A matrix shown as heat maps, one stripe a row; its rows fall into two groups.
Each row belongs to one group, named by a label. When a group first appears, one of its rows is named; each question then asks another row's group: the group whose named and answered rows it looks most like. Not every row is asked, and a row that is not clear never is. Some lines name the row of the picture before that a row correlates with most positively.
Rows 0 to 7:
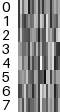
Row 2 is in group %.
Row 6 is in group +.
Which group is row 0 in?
%
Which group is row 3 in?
+
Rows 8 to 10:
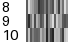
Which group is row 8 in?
%
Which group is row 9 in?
+
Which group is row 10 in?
%
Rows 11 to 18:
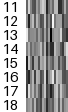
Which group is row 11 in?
%
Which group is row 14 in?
%
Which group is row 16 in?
+
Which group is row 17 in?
%
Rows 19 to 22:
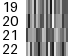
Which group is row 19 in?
+
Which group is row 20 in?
+
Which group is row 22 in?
%
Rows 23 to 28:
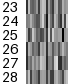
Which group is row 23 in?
%
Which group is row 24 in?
%
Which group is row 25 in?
+
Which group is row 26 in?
%
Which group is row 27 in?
%
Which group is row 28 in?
%
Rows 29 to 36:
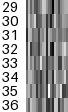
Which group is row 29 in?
%
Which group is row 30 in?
%
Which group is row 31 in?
%
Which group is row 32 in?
%
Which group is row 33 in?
%
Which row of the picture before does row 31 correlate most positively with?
26
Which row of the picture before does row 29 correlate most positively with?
23
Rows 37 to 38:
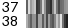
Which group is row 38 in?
+
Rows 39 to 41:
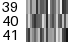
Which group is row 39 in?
+
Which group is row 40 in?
%
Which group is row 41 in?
+
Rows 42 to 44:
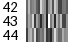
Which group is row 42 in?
%
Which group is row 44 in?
%
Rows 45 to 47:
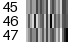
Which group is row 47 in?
+
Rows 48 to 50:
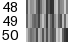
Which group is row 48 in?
%
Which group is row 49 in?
%
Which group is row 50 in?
+
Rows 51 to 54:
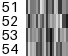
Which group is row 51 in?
%
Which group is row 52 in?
+
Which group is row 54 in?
%
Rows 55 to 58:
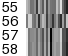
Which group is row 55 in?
+
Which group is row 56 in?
%
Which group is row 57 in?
+
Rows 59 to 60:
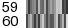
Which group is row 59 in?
+
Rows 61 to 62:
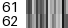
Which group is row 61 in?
+
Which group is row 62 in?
+
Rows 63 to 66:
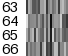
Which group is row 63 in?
%
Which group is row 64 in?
+
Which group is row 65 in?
+
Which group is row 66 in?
%
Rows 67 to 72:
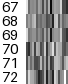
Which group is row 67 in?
+
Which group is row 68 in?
%
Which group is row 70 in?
+
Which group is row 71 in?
%
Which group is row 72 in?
%
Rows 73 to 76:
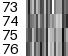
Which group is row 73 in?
+
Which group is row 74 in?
+
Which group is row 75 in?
+
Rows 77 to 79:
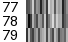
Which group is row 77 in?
+
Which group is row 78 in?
+
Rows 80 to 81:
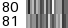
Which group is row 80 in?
+
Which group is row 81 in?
+
